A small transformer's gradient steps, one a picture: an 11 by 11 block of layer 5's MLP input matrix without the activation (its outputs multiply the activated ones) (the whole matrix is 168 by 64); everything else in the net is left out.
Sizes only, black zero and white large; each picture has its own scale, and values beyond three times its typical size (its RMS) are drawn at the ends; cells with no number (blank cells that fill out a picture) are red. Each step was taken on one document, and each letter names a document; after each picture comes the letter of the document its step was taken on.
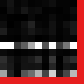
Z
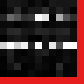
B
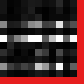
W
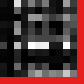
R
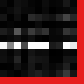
R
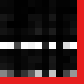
Z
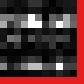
W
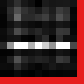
B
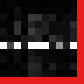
R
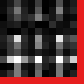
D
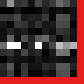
B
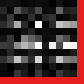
D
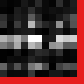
W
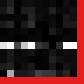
Z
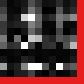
W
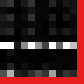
Z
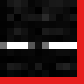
B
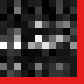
D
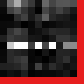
B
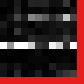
R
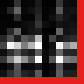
D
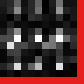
D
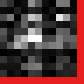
W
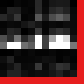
D
